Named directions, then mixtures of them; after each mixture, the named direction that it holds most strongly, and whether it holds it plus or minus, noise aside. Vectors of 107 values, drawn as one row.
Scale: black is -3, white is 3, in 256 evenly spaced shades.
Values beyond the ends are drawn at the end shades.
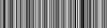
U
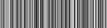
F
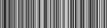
F, minus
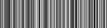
F, minus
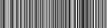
F, plus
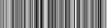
F, plus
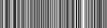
U, minus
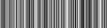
U, plus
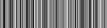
U, plus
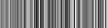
F, plus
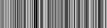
F, plus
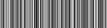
F, plus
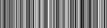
U, plus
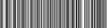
U, minus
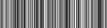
U, minus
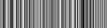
U, plus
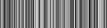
F, minus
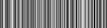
F, minus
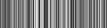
F, minus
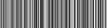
F, plus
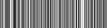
U, minus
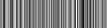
U, plus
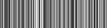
F, minus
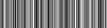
U, minus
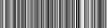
U, minus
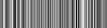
U, minus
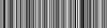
U, plus
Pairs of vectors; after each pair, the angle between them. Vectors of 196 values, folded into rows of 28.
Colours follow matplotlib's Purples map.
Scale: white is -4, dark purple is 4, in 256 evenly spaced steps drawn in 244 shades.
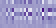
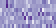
partly opposed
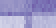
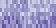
partly opposed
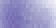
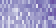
partly opposed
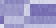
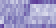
nearly opposite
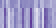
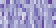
partly opposed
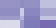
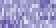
partly opposed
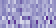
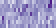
orthogonal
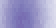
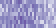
partly aligned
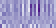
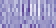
nearly opposite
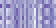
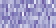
orthogonal
